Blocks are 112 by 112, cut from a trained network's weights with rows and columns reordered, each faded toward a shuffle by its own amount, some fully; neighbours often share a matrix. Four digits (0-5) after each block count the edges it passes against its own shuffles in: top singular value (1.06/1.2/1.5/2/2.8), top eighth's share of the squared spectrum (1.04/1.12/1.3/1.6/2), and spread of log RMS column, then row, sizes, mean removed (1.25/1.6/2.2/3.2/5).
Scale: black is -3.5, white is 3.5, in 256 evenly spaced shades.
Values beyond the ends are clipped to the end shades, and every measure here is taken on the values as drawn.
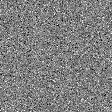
1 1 0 0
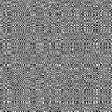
5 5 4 4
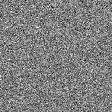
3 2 0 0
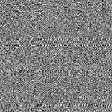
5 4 1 3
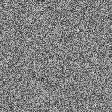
3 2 0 0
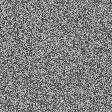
2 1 0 0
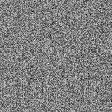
3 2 0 1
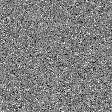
0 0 0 0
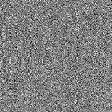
4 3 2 1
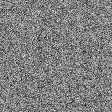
2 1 0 0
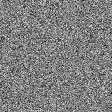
2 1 0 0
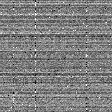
5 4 2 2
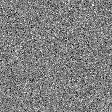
1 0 0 0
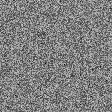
2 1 0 0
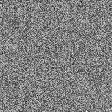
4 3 0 1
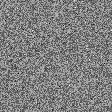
0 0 0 0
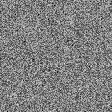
3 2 0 1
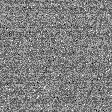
2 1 0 0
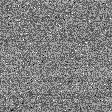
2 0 0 0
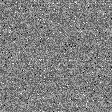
1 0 0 0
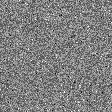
0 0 0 0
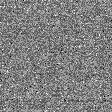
1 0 0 0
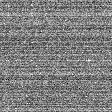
4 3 0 2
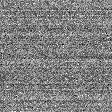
3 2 0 1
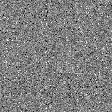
3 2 0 1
